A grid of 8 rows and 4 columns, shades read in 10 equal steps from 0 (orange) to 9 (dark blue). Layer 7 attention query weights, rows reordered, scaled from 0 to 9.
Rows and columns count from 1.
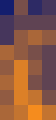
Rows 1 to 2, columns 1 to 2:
9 5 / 7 6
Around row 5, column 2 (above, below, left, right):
4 1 4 4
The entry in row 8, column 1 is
3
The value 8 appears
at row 1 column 3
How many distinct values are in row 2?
2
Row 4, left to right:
3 4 5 6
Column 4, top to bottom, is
7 6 4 6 6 6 5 2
